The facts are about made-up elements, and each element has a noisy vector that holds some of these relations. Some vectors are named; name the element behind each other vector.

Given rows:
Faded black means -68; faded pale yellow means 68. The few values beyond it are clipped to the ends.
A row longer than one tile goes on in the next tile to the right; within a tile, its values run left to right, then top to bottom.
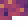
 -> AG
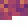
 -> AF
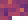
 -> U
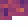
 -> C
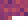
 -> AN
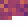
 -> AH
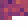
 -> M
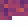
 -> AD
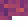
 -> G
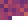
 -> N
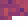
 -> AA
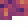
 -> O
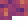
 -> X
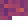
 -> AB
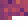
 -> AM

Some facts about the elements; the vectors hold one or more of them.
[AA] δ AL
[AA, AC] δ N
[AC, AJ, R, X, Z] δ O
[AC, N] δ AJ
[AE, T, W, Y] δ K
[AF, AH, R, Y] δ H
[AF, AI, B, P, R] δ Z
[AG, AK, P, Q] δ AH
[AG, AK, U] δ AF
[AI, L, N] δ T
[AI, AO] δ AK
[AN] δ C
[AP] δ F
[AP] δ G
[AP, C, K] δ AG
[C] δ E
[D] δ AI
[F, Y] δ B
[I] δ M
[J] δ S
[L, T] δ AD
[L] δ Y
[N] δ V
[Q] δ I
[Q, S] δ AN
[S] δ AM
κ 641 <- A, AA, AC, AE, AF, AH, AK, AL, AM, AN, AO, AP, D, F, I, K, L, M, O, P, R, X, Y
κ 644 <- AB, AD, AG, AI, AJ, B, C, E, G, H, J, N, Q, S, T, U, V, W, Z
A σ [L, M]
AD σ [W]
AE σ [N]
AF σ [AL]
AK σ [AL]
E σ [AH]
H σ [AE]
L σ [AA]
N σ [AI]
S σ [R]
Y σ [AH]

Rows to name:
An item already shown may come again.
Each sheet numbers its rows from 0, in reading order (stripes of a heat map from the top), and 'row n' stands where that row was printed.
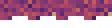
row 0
N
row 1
AJ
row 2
Q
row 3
Z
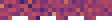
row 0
K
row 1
AJ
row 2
AI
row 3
AO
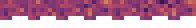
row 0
Q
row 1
AI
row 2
H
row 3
O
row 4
U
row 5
T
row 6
O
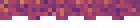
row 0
AF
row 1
B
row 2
R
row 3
P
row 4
J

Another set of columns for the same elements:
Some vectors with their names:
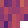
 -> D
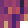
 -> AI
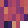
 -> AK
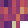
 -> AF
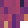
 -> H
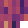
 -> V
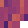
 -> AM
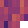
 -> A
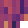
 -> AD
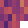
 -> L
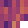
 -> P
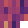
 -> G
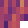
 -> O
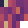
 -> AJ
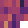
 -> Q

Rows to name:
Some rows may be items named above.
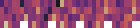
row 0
B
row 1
T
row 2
Z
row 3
R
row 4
F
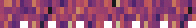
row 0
C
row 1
N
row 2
AF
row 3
AO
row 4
Z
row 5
W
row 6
N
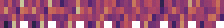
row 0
K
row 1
K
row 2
Y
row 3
P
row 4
L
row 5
U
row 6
AE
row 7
AN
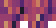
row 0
N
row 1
AG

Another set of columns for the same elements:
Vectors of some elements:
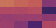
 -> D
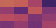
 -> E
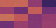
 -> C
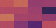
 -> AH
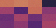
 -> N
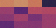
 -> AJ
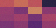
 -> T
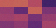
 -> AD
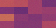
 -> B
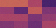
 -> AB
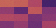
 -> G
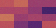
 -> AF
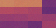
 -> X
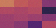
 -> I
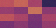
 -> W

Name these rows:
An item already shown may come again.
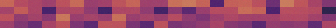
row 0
F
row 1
AF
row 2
AF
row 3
Z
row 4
AE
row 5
AN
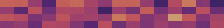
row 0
Q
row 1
P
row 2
C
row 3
AG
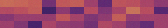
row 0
L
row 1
H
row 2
Y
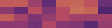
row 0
H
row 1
AE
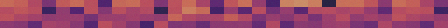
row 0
AP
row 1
AI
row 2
AO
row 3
K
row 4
U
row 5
AJ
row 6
R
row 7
AP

